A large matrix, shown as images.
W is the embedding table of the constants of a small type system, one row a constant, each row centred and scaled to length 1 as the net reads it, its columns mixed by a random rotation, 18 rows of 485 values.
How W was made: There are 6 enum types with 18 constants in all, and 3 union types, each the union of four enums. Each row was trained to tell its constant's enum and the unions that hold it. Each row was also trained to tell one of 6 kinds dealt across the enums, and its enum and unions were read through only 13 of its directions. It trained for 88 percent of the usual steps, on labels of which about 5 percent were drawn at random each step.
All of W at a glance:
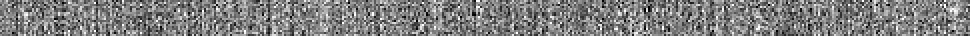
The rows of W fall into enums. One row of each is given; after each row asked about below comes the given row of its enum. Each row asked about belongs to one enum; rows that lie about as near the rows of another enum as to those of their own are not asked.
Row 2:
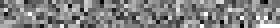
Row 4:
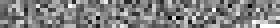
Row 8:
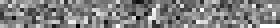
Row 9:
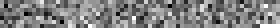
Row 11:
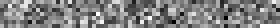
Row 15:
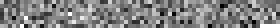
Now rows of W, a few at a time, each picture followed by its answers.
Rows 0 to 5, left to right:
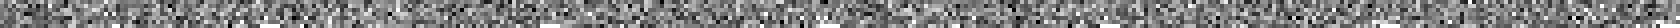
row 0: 9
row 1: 15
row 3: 9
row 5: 4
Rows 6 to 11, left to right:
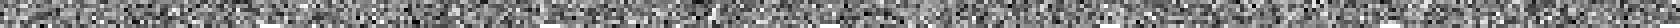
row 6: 11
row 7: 11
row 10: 2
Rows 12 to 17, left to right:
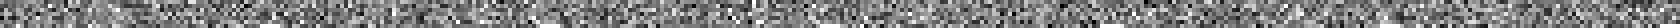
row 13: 8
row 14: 8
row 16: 2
